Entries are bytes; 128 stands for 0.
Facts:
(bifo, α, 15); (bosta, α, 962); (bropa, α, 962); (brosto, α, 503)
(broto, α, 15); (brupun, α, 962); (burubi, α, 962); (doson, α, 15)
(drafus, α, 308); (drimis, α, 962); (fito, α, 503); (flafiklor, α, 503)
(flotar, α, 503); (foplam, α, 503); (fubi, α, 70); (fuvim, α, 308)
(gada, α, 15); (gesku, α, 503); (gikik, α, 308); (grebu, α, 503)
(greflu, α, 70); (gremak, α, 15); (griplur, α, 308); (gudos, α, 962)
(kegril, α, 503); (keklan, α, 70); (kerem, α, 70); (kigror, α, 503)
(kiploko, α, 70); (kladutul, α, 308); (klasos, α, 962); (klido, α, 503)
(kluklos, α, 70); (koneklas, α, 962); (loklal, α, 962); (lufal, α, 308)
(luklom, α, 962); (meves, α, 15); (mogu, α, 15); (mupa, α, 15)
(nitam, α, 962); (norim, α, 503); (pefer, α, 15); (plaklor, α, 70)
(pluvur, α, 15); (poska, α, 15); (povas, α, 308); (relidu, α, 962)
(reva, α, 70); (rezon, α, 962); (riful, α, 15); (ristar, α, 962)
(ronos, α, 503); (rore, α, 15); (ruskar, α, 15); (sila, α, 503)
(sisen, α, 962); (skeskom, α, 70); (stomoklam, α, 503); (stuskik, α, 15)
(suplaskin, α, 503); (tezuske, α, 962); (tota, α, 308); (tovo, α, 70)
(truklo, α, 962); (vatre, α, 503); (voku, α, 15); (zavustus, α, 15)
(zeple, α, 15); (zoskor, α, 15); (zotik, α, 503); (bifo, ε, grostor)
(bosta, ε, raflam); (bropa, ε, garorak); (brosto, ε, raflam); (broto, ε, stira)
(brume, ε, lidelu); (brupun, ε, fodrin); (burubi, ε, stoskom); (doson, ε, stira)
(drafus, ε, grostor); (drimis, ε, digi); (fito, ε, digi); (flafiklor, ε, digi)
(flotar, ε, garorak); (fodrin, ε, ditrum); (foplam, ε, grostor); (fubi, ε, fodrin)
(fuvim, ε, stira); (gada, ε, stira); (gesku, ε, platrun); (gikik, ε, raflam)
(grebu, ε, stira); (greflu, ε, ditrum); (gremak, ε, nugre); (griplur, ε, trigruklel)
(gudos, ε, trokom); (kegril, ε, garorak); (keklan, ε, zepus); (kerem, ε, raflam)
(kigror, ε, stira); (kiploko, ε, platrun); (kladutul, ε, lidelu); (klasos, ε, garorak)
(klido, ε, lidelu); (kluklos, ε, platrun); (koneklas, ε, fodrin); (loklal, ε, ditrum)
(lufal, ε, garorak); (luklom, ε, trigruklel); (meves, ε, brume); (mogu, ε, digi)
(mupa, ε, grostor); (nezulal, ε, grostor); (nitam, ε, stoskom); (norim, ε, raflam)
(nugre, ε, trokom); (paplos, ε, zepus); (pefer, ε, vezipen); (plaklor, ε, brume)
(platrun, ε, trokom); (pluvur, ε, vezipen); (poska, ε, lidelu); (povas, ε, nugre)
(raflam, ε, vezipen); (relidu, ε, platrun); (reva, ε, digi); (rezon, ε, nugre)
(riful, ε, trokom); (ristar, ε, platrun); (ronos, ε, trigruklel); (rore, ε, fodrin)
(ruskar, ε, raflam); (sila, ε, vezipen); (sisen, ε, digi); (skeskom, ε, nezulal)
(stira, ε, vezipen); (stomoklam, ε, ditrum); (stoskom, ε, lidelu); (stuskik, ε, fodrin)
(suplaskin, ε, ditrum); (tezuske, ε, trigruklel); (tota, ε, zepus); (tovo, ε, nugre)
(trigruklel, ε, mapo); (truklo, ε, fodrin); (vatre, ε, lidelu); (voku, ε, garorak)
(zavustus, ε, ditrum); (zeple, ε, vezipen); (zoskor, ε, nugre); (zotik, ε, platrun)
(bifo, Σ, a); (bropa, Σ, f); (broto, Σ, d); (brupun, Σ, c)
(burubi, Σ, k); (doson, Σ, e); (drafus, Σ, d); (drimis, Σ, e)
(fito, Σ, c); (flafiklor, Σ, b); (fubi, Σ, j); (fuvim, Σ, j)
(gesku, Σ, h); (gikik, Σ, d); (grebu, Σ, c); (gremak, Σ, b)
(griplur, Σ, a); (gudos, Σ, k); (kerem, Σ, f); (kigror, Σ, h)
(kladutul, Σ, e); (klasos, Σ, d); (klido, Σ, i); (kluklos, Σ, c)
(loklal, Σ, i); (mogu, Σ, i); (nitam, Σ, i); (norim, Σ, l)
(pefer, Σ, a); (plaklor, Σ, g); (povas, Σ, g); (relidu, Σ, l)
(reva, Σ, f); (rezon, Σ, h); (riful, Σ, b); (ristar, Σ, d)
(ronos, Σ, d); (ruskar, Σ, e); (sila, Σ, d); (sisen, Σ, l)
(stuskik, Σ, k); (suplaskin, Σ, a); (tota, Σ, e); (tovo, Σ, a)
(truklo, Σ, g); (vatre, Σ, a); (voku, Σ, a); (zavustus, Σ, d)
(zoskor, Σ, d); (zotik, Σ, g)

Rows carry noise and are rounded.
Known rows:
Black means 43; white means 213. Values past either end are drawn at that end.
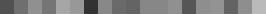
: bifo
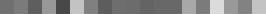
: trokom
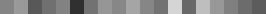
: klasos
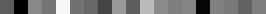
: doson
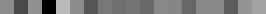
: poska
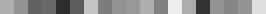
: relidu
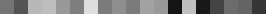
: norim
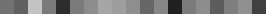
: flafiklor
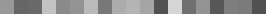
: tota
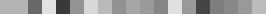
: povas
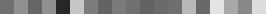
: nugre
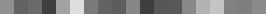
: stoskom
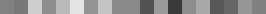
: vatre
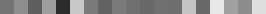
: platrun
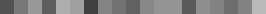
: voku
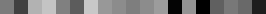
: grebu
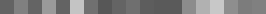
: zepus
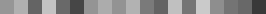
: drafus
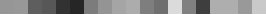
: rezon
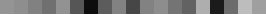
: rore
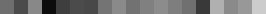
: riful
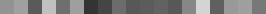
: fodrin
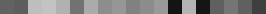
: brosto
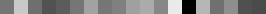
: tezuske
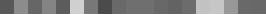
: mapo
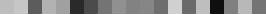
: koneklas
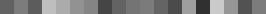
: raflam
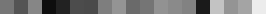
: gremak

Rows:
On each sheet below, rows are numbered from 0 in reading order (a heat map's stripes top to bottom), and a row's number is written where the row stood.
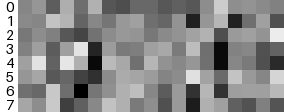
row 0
ditrum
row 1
stomoklam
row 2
kiploko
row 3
bosta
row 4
fuvim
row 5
ristar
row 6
gesku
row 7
klido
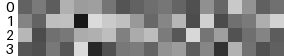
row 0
vezipen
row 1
zotik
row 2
kladutul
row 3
broto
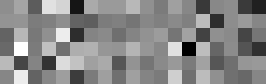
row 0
gikik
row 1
greflu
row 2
kerem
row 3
griplur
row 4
plaklor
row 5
bropa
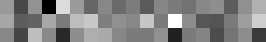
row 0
meves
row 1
gudos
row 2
fito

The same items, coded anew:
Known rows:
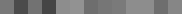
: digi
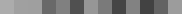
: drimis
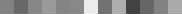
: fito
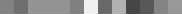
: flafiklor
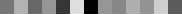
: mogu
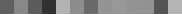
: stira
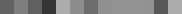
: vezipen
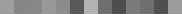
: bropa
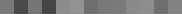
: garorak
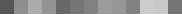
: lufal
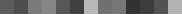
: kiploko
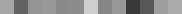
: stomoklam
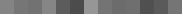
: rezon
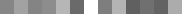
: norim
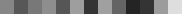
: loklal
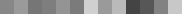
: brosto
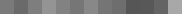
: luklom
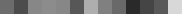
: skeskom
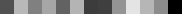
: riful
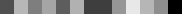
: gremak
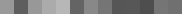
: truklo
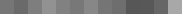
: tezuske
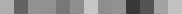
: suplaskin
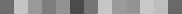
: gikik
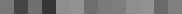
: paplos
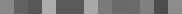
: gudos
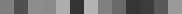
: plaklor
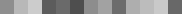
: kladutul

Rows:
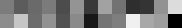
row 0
nitam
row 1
zoskor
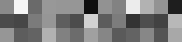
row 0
broto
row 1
kluklos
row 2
burubi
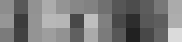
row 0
koneklas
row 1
fubi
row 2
greflu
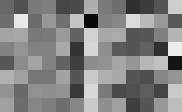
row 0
tovo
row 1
pefer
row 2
kigror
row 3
kerem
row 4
povas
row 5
sila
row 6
reva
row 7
vatre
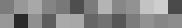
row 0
drafus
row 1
fodrin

